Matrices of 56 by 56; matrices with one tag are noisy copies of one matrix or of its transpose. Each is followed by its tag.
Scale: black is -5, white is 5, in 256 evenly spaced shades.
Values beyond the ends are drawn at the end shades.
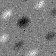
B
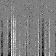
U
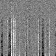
U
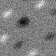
B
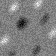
B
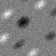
B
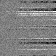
U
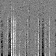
U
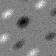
B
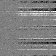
U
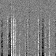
U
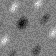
B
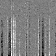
U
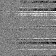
U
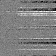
U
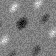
B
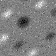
B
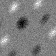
B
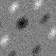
B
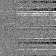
U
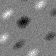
B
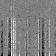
U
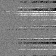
U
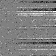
U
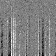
U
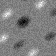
B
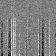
U
